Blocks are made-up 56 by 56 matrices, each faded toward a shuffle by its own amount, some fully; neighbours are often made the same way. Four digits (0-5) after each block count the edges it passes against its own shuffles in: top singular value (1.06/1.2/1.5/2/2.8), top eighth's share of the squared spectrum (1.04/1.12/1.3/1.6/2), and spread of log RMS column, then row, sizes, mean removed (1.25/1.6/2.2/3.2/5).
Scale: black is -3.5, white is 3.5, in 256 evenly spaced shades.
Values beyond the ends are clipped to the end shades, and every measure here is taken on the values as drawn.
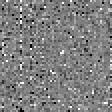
2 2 2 0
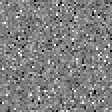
0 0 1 0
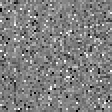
0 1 1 0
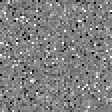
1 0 0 0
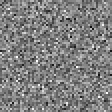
0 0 0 0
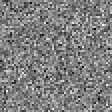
0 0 0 0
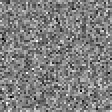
0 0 0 0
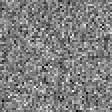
1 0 0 0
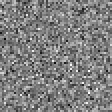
0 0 0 0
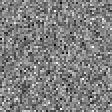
2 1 0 0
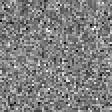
0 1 0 0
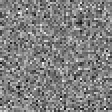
3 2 1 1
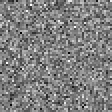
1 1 0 0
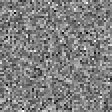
1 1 0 0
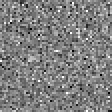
0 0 0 0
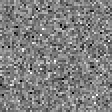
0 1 0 0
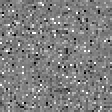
2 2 0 0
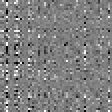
4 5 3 2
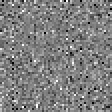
3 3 1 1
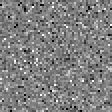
1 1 0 0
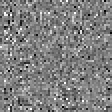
3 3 2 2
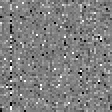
2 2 1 0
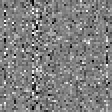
2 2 3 0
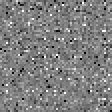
3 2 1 1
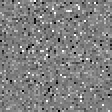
2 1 0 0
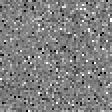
1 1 0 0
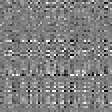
5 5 3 4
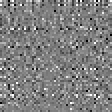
4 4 2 3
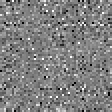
3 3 1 2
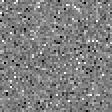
0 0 0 0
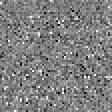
0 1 0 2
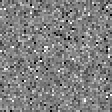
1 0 0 0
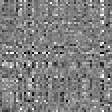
4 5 3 3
